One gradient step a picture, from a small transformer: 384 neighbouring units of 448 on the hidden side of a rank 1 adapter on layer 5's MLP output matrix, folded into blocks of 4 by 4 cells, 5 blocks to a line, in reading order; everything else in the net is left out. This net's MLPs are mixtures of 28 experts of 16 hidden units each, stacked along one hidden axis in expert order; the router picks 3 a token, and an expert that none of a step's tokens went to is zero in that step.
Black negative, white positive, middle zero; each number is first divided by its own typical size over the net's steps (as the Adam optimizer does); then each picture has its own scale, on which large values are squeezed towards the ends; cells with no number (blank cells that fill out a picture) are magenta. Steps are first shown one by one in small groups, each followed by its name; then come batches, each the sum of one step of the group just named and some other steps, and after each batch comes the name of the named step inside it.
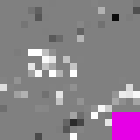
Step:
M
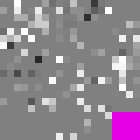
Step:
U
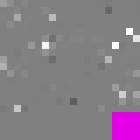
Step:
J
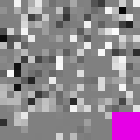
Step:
U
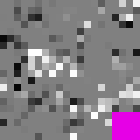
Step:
M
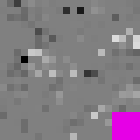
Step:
M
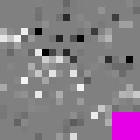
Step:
M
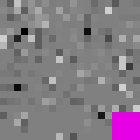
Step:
U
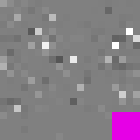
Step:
J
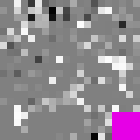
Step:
U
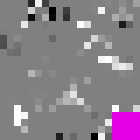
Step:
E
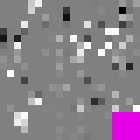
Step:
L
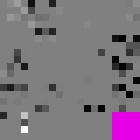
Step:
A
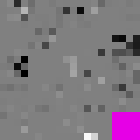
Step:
A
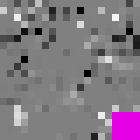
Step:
E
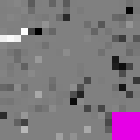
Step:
A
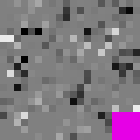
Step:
L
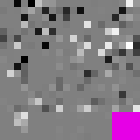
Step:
L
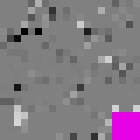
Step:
E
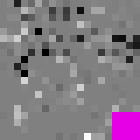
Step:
E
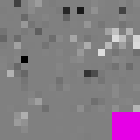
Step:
L
